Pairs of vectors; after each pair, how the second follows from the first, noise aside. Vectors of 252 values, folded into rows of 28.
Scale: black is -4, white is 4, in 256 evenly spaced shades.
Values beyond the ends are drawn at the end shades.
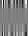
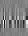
wrapped around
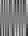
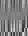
wrapped around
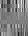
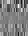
sign-scrambled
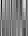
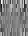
sign-scrambled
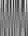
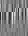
wrapped around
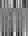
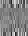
sign-scrambled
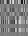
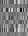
wrapped around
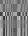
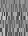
sign-scrambled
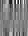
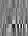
wrapped around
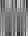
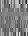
sign-scrambled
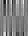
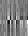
wrapped around
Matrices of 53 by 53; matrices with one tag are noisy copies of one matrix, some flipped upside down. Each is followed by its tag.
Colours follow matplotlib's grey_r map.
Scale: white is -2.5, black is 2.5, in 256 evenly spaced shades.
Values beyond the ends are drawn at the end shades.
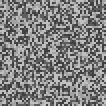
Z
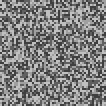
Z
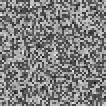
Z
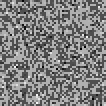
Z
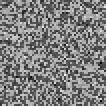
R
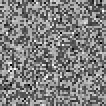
Z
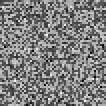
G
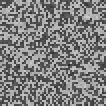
R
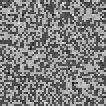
R
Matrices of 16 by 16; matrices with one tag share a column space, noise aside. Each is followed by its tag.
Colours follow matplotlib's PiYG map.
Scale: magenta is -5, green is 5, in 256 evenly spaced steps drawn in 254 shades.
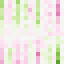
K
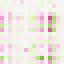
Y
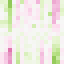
K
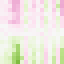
K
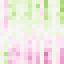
K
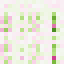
Y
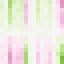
K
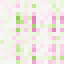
Y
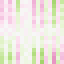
K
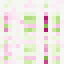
Y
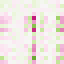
Y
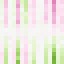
K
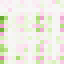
Y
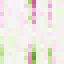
K
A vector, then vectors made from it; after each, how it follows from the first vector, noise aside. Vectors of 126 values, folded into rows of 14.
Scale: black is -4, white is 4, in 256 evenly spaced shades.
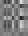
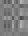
shrunk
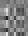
reversed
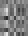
reversed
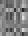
wrapped around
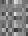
wrapped around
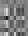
reversed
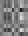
wrapped around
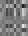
wrapped around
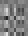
reversed
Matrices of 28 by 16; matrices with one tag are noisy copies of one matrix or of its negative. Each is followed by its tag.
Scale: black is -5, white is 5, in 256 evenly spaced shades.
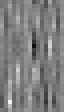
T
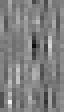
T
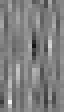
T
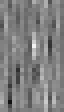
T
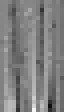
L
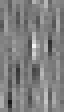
T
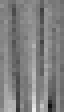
L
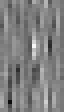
T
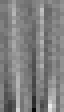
L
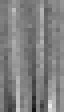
L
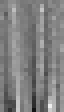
L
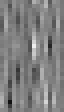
T
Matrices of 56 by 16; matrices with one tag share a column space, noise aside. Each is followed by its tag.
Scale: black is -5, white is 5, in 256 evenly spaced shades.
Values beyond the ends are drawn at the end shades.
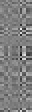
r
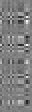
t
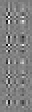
t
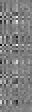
t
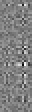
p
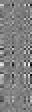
p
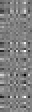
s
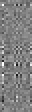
p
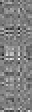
r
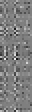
r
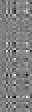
s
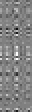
r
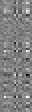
s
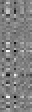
s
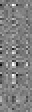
p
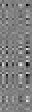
p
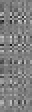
t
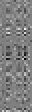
r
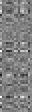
s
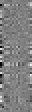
p
